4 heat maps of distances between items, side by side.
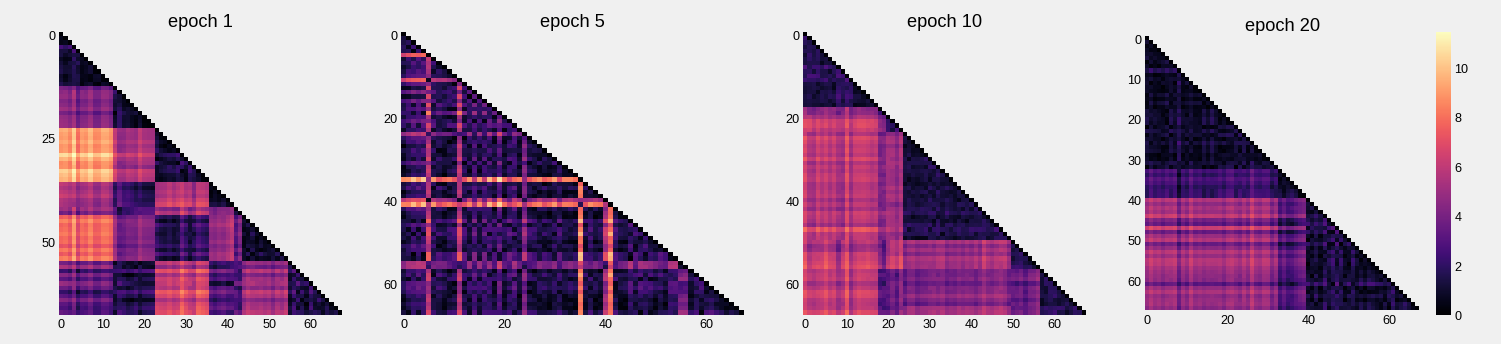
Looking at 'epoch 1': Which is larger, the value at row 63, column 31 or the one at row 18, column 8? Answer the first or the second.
the first
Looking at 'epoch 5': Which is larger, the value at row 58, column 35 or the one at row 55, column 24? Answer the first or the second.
the first
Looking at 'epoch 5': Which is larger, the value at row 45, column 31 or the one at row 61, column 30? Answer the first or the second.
the first
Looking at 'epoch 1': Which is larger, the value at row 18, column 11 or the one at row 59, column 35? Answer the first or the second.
the second
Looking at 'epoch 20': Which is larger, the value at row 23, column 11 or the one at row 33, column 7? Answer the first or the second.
the second
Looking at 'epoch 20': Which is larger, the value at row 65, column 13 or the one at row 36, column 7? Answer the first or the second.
the first
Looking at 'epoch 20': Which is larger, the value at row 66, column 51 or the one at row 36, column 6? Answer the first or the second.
the second
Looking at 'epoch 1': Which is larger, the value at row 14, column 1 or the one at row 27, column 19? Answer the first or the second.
the second
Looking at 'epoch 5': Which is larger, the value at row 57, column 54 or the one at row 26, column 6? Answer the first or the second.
the first
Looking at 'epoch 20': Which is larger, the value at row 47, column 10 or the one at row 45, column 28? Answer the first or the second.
the first
